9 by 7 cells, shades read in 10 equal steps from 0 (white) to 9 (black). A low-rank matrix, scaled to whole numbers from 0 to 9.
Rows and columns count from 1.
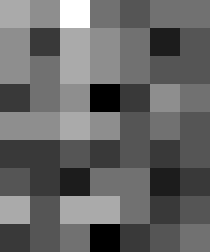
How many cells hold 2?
0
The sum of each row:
28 37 33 41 32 46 46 33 45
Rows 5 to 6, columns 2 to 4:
4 3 4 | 7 6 7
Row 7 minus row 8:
3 1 5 2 0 1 1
